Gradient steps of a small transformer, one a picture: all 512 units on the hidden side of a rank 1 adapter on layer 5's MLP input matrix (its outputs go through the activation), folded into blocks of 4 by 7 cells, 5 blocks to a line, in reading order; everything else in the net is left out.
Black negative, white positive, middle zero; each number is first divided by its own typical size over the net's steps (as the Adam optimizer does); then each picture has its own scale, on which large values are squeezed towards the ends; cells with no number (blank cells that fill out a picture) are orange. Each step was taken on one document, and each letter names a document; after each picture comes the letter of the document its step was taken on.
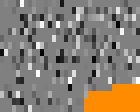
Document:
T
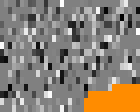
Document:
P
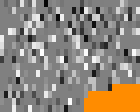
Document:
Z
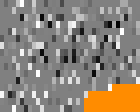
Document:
T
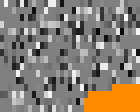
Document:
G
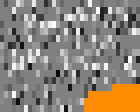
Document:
G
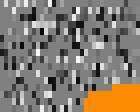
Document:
G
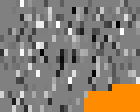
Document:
T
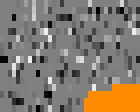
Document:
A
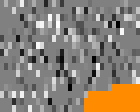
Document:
T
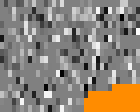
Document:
P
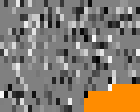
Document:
Z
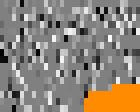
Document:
P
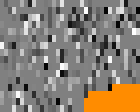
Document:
P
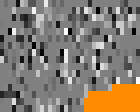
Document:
A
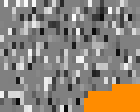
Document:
G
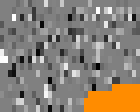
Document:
A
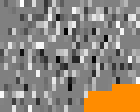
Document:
T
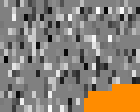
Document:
P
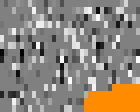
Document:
Z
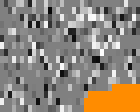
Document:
Z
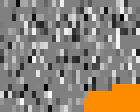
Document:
P
